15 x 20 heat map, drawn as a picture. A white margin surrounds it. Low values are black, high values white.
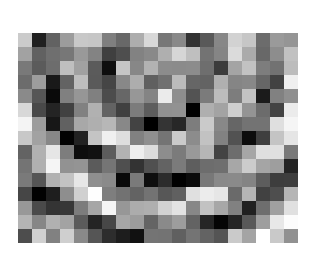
Concentric rings centre on the top middle. No overall slope runs across the table. On average the colour sits 50% of the way up the scale.
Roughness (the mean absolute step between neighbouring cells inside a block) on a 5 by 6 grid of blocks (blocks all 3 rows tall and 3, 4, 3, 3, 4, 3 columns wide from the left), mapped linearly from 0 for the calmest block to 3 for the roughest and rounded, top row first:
111110 / 211213 / 232112 / 212211 / 221132
